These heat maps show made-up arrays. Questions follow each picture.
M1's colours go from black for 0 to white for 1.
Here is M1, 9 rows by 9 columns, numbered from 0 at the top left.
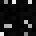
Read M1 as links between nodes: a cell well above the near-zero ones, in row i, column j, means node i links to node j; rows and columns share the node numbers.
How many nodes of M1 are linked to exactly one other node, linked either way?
3
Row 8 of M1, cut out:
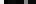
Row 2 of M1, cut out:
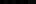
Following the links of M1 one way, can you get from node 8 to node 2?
yes
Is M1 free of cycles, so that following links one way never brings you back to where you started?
yes
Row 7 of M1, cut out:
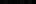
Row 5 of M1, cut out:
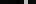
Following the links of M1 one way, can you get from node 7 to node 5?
no
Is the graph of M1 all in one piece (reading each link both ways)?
no
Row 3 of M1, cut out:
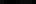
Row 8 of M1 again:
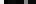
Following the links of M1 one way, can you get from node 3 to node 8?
no
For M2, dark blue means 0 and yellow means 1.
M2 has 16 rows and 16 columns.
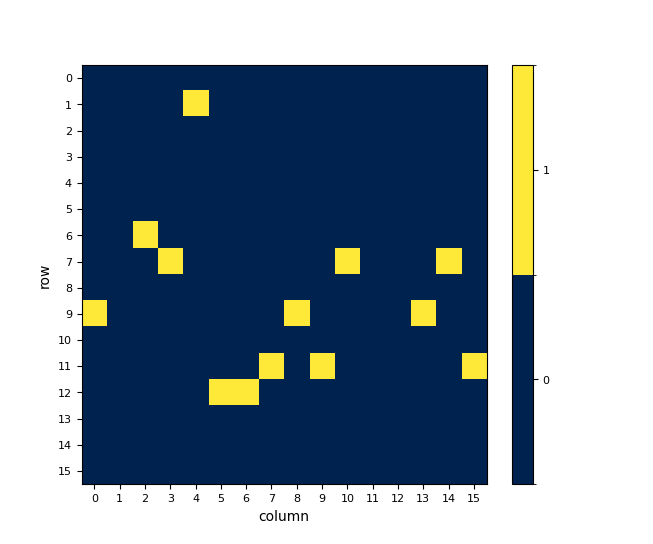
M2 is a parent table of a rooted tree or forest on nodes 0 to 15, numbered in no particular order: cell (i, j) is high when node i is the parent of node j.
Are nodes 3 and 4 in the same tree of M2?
no
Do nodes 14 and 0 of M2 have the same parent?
no
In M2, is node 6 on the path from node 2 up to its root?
yes
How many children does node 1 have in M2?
1
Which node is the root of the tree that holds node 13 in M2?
11
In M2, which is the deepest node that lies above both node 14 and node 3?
7
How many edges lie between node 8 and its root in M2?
2
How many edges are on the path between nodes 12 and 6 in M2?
1
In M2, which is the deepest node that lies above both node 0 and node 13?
9
